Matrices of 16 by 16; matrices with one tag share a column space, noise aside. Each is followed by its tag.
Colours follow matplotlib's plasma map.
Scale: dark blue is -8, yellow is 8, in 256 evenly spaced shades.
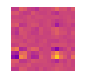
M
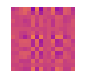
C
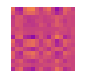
C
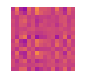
C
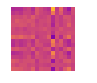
C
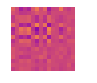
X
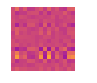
M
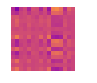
C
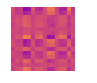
C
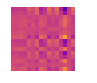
C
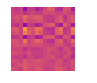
X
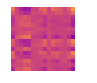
C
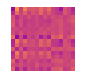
C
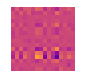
M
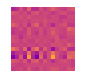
M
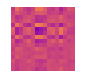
X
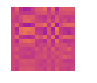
X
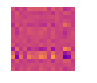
M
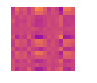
C
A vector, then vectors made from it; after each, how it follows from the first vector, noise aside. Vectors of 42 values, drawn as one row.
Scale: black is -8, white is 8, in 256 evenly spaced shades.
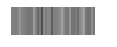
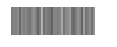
sign-scrambled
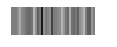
scaled up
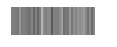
sign-scrambled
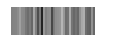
scaled up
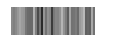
scaled up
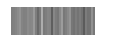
sign-scrambled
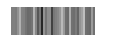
scaled up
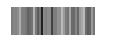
scaled up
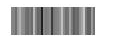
scaled up
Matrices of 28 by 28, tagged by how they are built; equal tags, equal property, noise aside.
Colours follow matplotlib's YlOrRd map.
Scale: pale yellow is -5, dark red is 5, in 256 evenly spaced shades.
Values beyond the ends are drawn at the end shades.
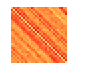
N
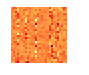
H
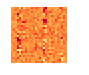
H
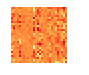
H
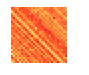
N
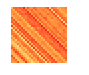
N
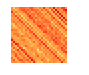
N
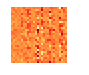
H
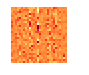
H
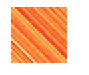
N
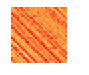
N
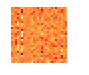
H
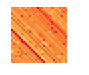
N
